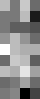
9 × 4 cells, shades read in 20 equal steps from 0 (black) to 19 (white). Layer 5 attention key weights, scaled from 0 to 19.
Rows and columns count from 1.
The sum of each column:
101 100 103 69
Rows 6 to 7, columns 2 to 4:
15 14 7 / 13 17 12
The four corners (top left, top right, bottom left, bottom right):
14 8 9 5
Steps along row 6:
up down down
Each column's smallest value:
8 7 0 2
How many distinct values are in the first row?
4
